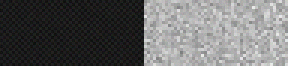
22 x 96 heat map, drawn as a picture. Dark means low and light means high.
The table splits into one row of 2 panels. Panel 1,1: very low, checkered, faint in contrast. Panel 1,2: high, fine-grained.
